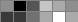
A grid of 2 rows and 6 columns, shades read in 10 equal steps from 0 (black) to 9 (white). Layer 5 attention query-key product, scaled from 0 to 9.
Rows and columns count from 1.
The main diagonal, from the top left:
5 2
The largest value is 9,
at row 2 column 5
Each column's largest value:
5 2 4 7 9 6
